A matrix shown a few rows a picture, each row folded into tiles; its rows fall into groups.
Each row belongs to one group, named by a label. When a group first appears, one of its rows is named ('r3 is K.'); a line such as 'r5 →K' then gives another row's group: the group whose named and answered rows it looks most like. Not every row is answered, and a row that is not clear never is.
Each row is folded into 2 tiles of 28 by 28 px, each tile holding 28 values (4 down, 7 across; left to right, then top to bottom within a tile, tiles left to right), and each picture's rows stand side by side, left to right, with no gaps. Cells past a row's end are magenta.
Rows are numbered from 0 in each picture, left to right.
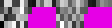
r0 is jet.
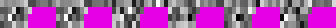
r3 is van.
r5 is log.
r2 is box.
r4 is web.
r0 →web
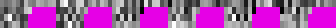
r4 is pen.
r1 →jet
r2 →pen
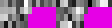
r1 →jet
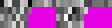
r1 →web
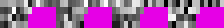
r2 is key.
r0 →web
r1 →jet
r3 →log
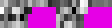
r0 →van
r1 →log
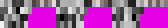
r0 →log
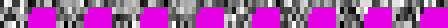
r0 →jet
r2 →key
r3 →key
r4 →box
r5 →jet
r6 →log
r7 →pen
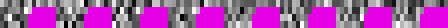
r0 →web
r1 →key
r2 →log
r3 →web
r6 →pen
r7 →pen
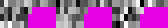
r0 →van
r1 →box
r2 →web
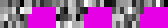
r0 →log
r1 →van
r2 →box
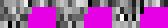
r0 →key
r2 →pen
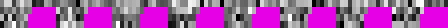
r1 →van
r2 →key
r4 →web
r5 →web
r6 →jet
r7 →van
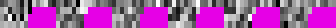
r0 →pen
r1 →log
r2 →box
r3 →van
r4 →box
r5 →web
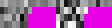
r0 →web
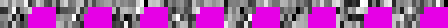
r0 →web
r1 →jet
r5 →pen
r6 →log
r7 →box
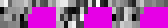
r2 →van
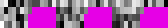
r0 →log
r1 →jet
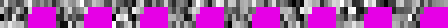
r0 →van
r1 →key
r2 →log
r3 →log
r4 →jet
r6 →van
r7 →jet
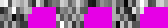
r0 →web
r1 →jet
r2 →log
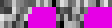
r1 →jet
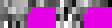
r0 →key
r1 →van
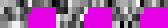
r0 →van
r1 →box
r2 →key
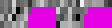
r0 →pen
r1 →van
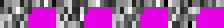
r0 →box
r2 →box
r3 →log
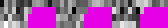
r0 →pen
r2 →van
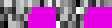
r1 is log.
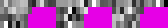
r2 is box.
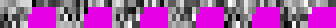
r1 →pen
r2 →pen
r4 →jet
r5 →key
